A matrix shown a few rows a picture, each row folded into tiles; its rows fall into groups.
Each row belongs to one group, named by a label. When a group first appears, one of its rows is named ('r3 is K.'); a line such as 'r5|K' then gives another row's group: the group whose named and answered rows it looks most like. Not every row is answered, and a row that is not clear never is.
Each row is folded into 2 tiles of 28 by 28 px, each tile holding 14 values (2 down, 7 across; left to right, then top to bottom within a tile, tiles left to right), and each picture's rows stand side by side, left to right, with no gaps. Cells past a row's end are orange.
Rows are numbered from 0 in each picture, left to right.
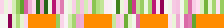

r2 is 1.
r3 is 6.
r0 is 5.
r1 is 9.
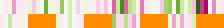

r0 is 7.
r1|1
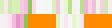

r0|6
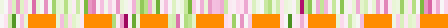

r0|9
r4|7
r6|1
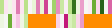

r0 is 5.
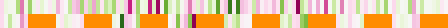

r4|1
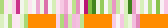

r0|5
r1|6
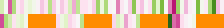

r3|9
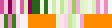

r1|1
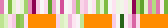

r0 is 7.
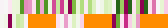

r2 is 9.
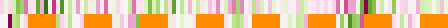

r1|1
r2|6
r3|1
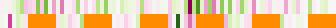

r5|9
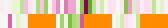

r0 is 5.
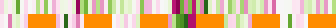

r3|9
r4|1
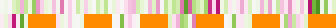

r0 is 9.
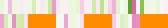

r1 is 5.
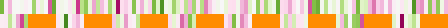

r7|5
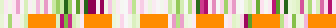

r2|5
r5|1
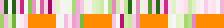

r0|1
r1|6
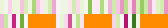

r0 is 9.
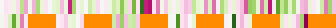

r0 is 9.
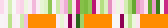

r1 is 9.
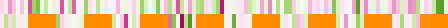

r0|6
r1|9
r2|9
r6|5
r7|7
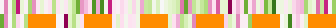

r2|6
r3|1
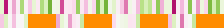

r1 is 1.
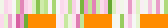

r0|6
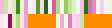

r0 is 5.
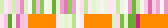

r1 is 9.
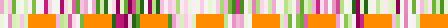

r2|9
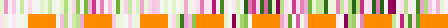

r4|5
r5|7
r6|5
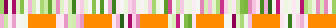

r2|7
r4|5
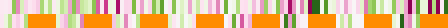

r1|1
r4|7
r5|6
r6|6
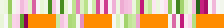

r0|7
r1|1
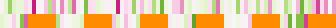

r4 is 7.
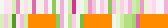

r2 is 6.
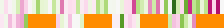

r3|1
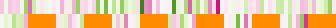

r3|1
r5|7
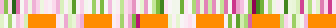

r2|7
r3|7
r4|6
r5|1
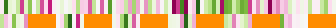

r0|1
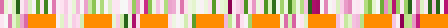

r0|5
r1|6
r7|5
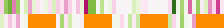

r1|6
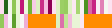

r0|1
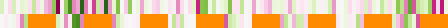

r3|6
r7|1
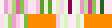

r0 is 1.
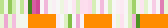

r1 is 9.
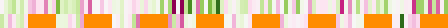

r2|7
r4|5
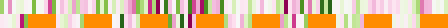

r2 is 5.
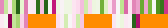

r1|7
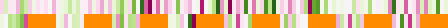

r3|7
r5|6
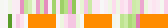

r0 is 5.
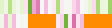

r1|7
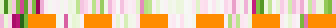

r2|6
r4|6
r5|7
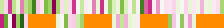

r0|9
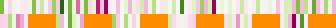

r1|1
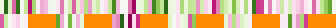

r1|9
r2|7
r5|7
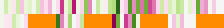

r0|1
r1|9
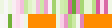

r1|1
